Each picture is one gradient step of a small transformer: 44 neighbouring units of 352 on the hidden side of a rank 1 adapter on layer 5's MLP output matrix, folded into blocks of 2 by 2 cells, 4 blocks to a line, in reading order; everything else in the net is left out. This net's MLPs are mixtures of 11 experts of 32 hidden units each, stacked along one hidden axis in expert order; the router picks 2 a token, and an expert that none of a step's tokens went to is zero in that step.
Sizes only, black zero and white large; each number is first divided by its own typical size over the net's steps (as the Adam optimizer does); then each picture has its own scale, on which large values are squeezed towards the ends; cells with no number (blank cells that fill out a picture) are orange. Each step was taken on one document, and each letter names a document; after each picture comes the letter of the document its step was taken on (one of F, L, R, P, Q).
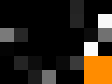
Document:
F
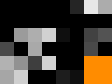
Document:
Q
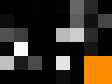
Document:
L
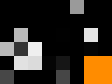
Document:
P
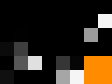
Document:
L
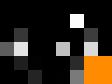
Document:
F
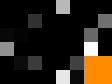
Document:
F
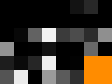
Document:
Q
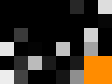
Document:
P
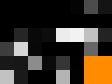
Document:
Q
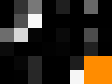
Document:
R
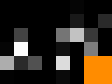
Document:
L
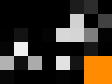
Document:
L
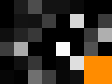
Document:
R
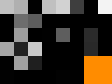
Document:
P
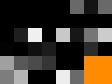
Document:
Q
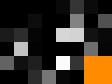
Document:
L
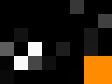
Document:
P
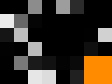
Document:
F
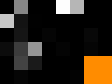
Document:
P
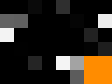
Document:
F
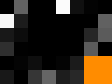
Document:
F
